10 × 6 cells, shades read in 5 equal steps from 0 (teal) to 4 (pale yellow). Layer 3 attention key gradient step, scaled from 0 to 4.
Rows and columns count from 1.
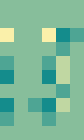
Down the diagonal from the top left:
2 2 2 2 3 2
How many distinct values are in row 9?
2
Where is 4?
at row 3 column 1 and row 3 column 4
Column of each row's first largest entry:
1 1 1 1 5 5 1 5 2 1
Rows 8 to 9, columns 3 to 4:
1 0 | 2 1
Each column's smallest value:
0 2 1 0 0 1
